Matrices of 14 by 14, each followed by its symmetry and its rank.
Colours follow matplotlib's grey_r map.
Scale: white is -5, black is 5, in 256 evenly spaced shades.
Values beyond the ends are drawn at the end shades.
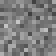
neither, full rank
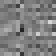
neither, rank three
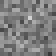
neither, full rank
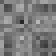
symmetric, rank three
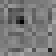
symmetric, rank three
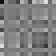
symmetric, rank one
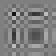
symmetric, rank one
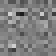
neither, rank three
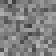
neither, full rank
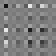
symmetric, rank one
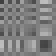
symmetric, rank one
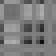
symmetric, rank one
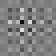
symmetric, rank one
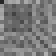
symmetric, rank three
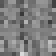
neither, rank three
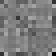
symmetric, rank three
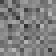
symmetric, rank three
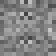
neither, rank three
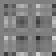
symmetric, rank one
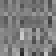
neither, rank three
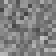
neither, full rank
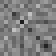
symmetric, rank three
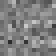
neither, rank three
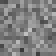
neither, full rank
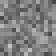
neither, full rank
